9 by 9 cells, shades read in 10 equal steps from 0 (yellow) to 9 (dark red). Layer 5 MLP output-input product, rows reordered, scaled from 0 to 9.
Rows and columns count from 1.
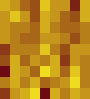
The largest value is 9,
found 2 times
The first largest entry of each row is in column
8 4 4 8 1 7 1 5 5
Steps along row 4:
up up same down same up up down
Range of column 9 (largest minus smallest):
2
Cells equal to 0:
3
